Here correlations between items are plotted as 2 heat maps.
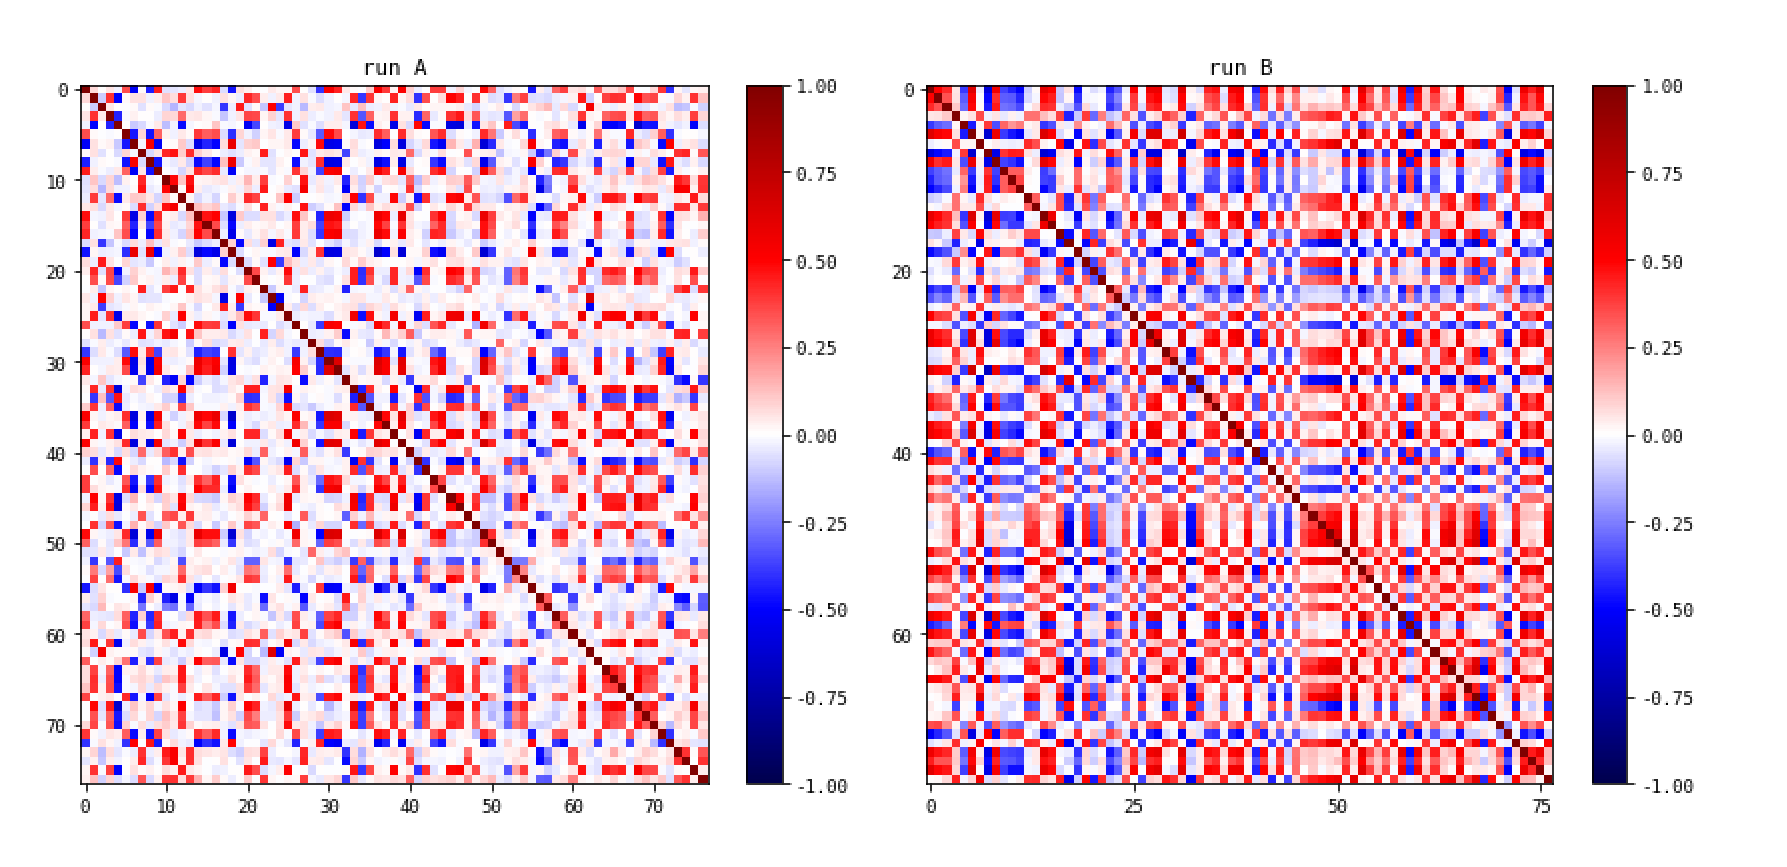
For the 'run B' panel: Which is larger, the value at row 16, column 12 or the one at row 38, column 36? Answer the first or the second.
the first
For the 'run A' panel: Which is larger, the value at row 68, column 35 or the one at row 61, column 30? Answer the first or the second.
the first
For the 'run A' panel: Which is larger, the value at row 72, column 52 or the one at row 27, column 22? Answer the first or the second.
the second
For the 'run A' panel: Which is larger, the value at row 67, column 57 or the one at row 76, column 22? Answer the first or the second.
the second
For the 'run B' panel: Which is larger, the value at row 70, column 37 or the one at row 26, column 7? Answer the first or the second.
the first
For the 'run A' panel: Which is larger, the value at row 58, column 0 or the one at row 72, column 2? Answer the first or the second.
the first
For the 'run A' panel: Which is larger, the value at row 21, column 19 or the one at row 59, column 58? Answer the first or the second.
the second
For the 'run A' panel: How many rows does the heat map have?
77
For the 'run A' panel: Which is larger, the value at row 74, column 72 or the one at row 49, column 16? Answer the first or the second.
the second
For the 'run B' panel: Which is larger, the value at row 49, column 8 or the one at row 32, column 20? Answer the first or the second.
the second
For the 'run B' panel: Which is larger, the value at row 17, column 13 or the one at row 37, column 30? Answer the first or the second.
the second
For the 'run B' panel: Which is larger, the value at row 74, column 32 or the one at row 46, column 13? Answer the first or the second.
the second
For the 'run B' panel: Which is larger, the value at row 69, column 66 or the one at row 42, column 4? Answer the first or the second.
the first
